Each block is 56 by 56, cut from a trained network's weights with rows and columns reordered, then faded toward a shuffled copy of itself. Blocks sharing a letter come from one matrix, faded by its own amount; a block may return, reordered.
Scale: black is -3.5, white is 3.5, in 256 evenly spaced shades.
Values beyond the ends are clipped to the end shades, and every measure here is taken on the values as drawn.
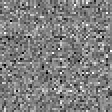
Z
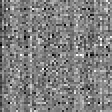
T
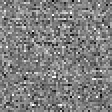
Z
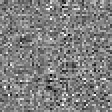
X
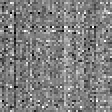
T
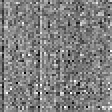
T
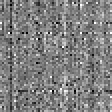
T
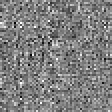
X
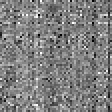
T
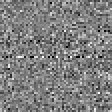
X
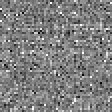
Z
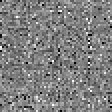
Z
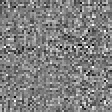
X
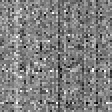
T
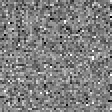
Z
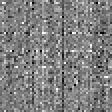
T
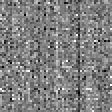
T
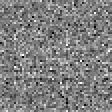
Z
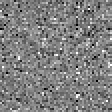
Z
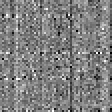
T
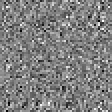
X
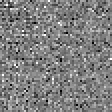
Z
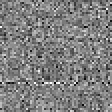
X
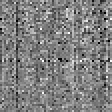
T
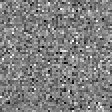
Z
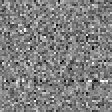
X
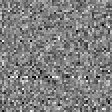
X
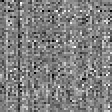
T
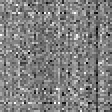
T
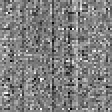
T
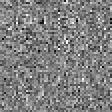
X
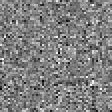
X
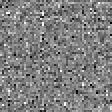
Z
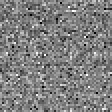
Z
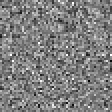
X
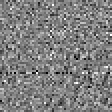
X
